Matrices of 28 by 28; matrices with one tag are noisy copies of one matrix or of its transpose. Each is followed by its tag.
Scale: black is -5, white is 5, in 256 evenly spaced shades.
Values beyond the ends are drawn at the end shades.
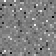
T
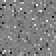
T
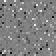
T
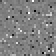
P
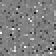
P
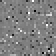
P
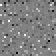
T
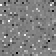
T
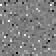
T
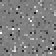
P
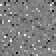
T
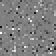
P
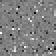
P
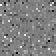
T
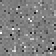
P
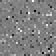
P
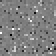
P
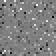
T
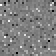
T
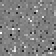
P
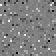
T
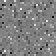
T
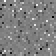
T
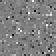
P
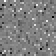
T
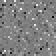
T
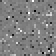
P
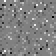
T
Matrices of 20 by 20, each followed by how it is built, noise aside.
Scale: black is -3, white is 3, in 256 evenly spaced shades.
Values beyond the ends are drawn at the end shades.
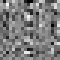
low rank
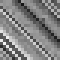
Toeplitz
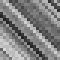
Toeplitz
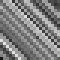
Toeplitz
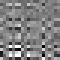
low rank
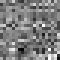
low rank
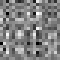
low rank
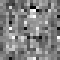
low rank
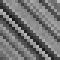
Toeplitz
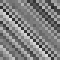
Toeplitz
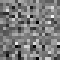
low rank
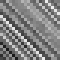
Toeplitz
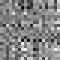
low rank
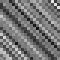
Toeplitz
